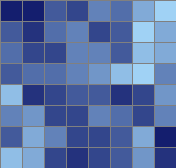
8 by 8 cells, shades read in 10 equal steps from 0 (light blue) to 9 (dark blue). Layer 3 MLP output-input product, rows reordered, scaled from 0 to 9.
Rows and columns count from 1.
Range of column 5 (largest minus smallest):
4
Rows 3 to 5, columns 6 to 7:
6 1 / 1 0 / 8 7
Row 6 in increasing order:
3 4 4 4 5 7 7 7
